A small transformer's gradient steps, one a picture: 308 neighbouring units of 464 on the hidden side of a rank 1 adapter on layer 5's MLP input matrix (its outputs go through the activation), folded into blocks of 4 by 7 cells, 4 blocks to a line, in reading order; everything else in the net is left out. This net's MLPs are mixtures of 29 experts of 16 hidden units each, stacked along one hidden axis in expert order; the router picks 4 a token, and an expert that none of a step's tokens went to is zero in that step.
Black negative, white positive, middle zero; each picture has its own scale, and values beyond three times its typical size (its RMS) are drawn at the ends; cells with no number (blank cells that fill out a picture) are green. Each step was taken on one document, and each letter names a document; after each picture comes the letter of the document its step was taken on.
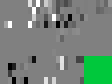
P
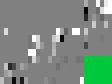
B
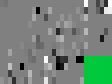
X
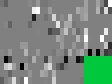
X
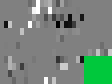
P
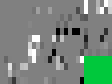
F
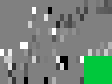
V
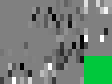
X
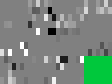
V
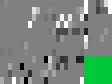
X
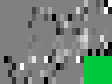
X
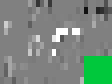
B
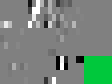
P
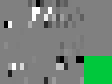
P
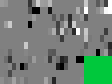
F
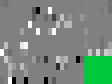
V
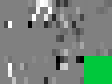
P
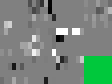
B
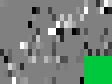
F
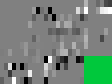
X
